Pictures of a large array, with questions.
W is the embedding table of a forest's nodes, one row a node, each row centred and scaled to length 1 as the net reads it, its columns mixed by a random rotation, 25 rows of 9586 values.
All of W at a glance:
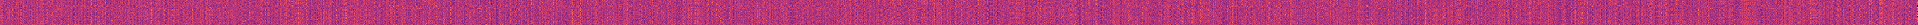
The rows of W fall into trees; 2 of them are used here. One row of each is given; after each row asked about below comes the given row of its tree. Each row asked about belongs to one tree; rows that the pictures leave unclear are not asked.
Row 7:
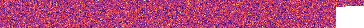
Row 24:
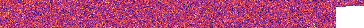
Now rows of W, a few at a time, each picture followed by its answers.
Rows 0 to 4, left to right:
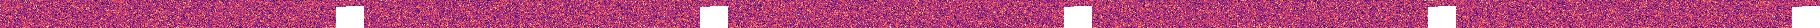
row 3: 7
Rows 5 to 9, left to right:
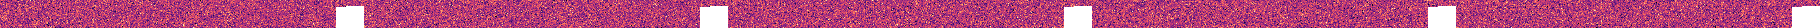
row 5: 24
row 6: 24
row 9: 7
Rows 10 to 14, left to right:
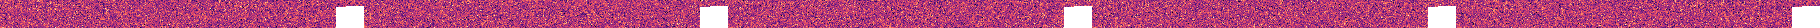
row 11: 24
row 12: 7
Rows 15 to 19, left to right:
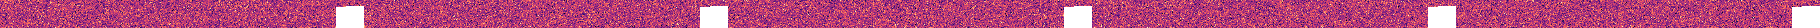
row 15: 7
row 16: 24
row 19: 24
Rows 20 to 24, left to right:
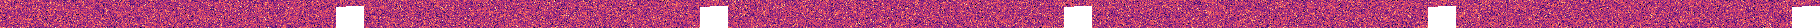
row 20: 7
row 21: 7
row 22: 7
